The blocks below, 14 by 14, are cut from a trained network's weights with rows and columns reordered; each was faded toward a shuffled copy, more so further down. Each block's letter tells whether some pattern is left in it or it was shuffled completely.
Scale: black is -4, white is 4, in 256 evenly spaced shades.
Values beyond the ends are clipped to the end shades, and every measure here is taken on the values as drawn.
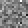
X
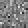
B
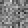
X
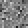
B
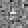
B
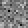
B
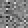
X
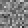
X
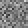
B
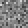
B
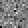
B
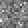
B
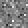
B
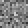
X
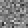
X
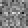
X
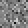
B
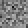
B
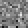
X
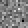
B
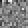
X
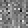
X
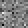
X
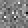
X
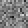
B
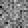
B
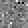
B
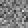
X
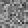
X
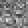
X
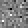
B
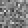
B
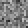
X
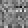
X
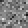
B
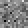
B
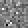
B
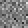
B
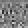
X
